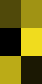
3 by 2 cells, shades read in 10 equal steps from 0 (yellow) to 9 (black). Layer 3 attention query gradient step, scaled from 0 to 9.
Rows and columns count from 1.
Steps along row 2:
down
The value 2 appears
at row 3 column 1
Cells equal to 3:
1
